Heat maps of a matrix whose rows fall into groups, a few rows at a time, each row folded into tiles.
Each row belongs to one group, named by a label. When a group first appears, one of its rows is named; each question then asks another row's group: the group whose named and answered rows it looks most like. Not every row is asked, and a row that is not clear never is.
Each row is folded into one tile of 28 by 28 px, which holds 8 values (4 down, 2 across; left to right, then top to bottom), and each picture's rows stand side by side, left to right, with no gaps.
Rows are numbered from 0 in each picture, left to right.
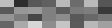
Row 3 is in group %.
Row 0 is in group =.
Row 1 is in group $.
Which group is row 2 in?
%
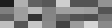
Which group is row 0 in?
$
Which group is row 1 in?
$
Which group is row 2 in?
=
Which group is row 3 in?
$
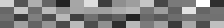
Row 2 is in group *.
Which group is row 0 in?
=
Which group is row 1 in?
=
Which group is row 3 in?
=
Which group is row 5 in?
=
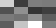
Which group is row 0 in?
=
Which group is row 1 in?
%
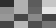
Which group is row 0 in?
*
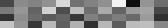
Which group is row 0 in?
$
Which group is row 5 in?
%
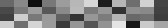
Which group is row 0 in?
$
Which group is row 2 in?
*
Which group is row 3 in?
=
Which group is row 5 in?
%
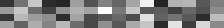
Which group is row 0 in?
$
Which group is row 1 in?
%
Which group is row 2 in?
$
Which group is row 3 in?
*
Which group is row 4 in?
*
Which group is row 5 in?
%
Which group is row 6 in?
%
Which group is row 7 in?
$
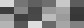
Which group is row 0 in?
%
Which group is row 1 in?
$
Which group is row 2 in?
%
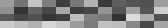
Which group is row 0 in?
%
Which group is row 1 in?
%
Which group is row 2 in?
$
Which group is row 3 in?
=
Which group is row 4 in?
$
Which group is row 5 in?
*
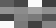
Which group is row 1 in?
=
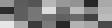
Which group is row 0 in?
%
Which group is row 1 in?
*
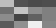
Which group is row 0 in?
=
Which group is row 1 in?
$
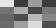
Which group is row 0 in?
=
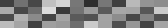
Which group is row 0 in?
$
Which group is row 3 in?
$
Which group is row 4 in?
*
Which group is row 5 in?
*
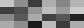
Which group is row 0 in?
%
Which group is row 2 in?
*
